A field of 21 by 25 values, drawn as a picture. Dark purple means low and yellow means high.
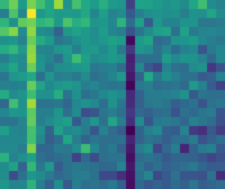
Values change most from cell to cell in the top left. There is an overall slope up to the top left. The ninth with the highest average is the top left. Columns 4 and 15 differ from the columns beside them.
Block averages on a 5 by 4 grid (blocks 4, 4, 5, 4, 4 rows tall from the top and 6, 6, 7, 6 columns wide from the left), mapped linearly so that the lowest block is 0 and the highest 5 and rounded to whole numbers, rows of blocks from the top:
5423
4312
3211
3210
2100
